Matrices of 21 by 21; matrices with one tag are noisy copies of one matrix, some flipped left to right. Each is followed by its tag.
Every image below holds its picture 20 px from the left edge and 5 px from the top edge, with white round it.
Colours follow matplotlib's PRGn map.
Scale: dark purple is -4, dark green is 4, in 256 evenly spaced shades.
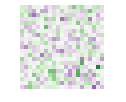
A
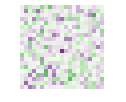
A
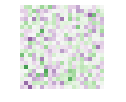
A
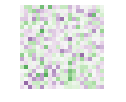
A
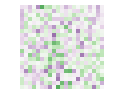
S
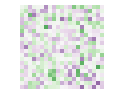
A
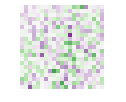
S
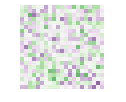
A
